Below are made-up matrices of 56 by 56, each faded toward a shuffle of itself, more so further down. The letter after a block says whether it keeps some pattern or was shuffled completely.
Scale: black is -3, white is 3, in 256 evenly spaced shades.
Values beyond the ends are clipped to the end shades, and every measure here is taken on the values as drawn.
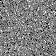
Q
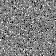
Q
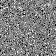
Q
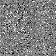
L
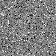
Q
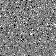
Q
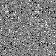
L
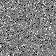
Q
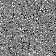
Q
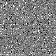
L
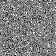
L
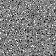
L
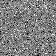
Q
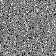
L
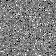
Q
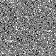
L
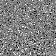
L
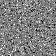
Q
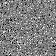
Q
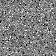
Q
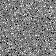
Q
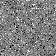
Q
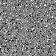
L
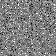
L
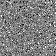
Q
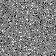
Q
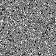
L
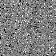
L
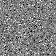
Q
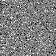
L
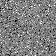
Q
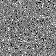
L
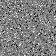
Q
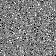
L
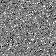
Q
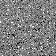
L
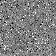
L
